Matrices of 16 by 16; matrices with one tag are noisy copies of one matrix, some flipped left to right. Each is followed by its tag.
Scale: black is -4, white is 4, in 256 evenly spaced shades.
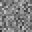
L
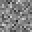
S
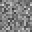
L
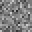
S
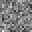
S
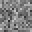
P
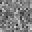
P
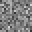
L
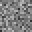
L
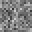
P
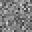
L
